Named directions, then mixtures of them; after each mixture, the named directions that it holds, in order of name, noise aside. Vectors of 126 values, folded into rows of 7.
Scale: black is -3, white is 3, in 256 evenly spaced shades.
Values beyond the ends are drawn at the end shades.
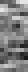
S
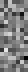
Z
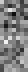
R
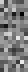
R, Z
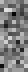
R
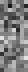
R, Z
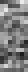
S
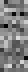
R, S, Z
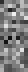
R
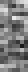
S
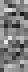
R, S
